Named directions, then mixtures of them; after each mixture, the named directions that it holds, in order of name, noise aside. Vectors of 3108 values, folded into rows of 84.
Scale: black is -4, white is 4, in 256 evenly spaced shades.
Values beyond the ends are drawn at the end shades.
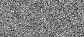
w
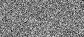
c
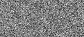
w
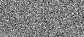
c, w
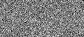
c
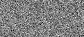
c, w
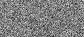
c, w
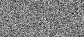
c, w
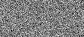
c, w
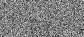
c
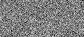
c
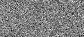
c, w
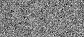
c, w
